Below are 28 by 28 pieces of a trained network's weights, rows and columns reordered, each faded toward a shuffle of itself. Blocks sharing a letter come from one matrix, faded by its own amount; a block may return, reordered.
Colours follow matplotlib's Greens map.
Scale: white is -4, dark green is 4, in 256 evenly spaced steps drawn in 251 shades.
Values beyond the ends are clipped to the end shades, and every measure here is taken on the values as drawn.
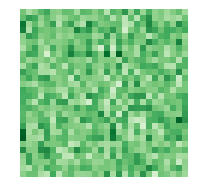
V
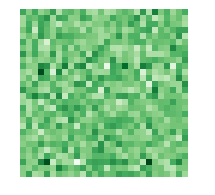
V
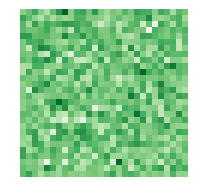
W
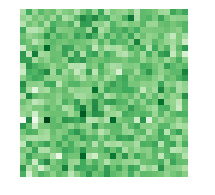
V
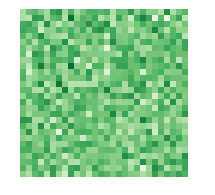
V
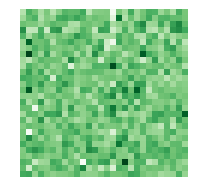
W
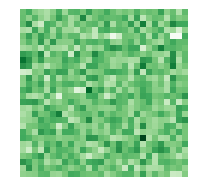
V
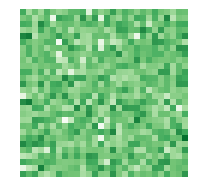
W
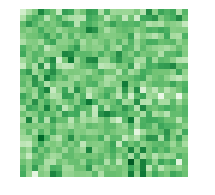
W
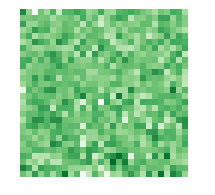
W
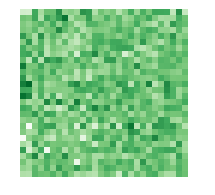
V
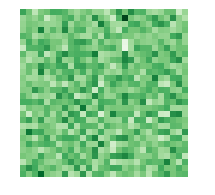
V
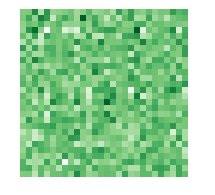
V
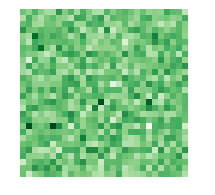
V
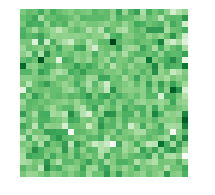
W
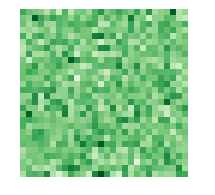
W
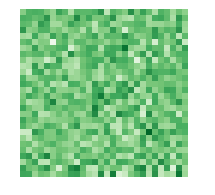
V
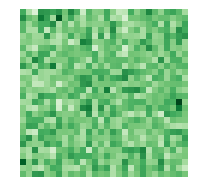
V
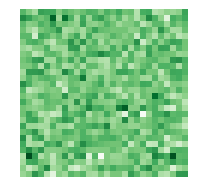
V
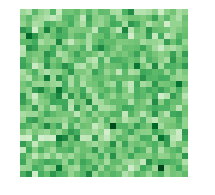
W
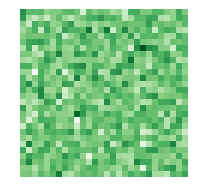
W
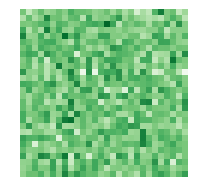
W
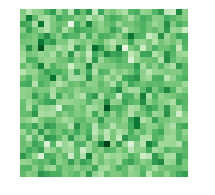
V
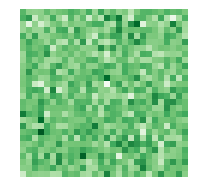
W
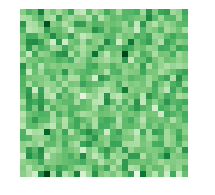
V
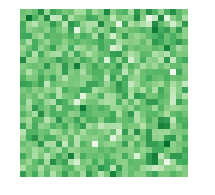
W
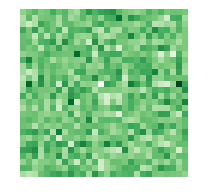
V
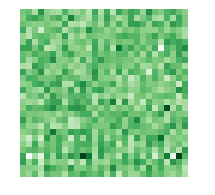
V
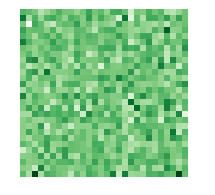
W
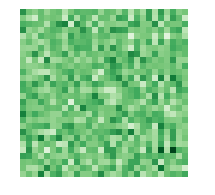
V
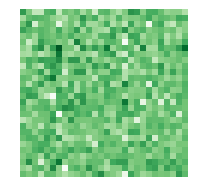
W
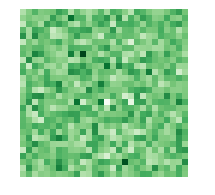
V
